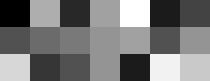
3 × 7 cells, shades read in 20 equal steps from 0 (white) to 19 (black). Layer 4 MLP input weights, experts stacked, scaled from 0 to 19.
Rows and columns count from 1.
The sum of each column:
35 32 39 23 24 31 26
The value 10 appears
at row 2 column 3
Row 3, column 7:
4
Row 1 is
19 6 16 7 0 17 14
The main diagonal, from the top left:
19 11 13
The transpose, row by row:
19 13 3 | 6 11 15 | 16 10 13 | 7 8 8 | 0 7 17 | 17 13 1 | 14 8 4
